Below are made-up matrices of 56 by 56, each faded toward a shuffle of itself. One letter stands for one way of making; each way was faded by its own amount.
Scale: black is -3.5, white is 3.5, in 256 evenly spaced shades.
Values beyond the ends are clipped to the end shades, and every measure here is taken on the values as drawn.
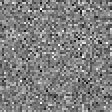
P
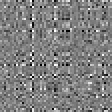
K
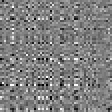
K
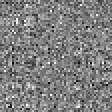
P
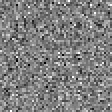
P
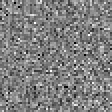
P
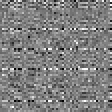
K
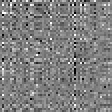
K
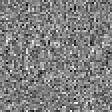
P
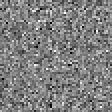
P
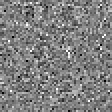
P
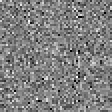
P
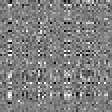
K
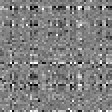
K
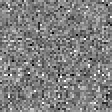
P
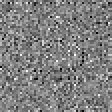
P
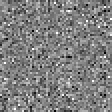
P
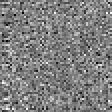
P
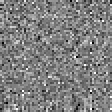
P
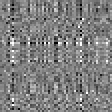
K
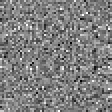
P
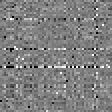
K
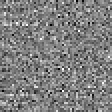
P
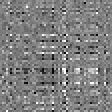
K
